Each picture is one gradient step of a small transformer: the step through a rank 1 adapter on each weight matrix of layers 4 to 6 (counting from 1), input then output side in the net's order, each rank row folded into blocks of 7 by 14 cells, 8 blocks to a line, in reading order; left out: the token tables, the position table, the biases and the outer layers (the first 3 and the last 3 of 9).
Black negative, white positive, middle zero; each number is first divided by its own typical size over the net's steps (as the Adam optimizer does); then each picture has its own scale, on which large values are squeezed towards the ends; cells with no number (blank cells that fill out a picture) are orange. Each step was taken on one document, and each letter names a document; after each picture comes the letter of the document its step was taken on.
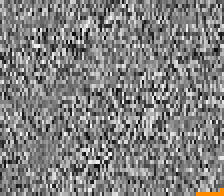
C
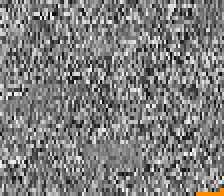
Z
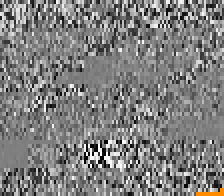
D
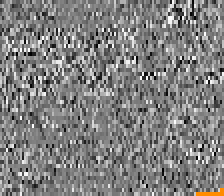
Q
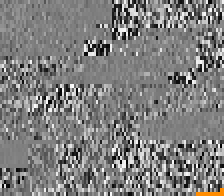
D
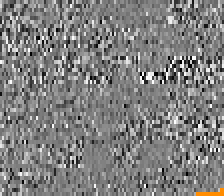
Q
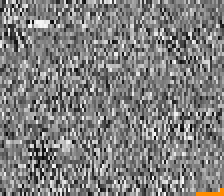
Z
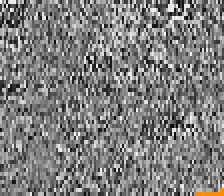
Z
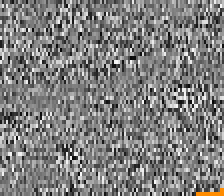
C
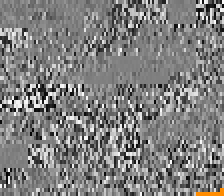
D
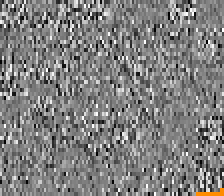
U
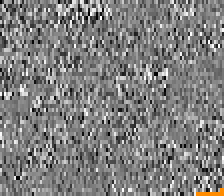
U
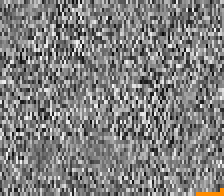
C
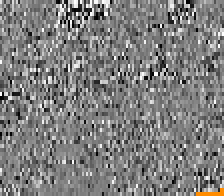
U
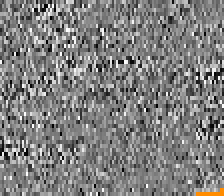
Q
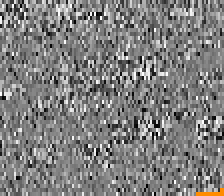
U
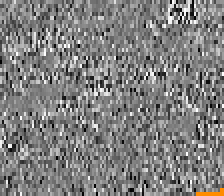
Q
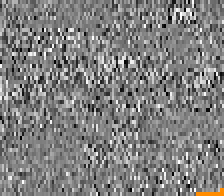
Q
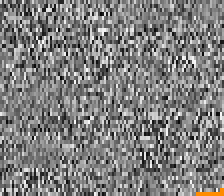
Z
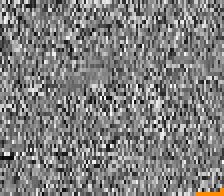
C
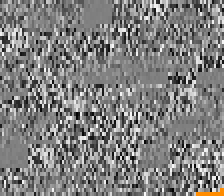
D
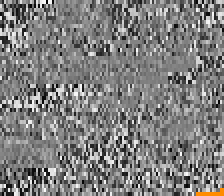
D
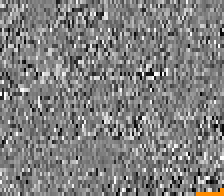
U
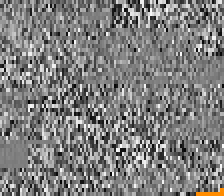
D
